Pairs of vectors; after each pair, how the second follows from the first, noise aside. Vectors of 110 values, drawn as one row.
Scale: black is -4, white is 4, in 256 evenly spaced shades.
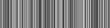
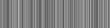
shrunk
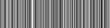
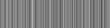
shrunk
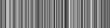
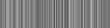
shrunk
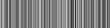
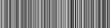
copied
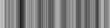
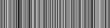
shuffled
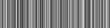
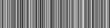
copied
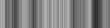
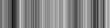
reversed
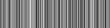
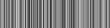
reversed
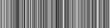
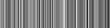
shuffled
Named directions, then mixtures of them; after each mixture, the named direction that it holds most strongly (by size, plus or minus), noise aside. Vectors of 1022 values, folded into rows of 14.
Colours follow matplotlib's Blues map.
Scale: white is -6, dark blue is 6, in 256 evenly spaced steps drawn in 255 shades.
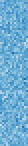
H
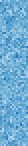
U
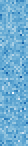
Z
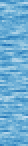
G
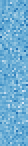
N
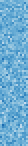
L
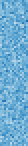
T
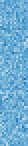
H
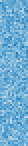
U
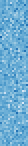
N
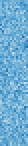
H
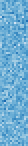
T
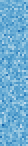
L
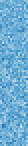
L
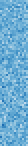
L
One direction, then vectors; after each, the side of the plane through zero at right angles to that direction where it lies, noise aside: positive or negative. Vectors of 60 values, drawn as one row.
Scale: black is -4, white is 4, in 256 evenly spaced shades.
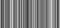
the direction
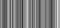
negative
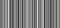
negative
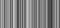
negative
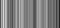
negative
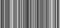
positive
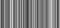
positive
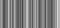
negative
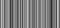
negative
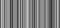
negative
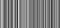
negative
